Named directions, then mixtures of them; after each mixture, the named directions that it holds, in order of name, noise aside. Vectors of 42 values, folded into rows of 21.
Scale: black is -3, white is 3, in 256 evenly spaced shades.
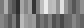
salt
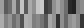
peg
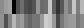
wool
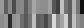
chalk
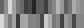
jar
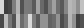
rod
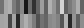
chalk, jar, salt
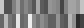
rod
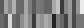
chalk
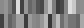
peg, rod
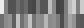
rod, wool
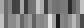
peg, wool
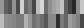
peg, salt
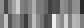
chalk, salt, wool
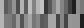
peg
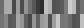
peg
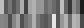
chalk, peg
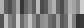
rod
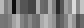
rod, wool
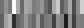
chalk, wool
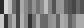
rod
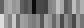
jar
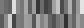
chalk, salt, wool
